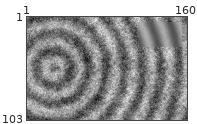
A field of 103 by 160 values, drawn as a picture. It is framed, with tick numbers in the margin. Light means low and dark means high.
Calmest part: top right. Rings: centred on the middle left. Odd patch: calmer, in the top right. Odd rows or columns: none.
